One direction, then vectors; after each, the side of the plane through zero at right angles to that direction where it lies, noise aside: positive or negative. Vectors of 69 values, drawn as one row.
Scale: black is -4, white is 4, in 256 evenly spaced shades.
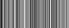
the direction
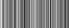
negative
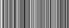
negative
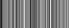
positive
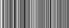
negative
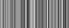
negative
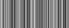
negative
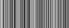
negative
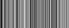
positive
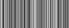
negative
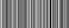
negative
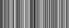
positive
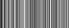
positive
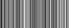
positive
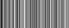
positive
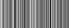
negative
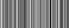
negative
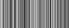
negative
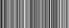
positive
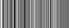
negative
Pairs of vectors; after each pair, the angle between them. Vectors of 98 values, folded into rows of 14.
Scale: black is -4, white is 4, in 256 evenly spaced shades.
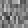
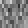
orthogonal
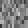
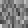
nearly opposite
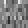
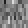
nearly opposite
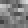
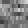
nearly parallel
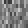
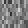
nearly parallel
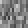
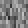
partly aligned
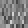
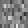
partly opposed
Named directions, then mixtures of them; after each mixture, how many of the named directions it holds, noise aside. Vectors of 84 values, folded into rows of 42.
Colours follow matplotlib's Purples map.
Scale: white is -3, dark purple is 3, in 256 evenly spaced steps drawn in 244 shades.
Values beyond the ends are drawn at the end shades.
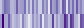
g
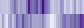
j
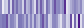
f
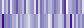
two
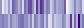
two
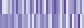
one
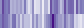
two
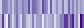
three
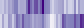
one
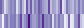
one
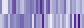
three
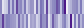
two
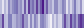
three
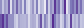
three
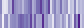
three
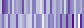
two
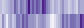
one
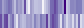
two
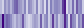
two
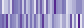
one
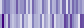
one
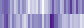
one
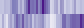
one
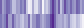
one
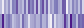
three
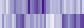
one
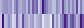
two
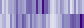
one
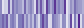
one
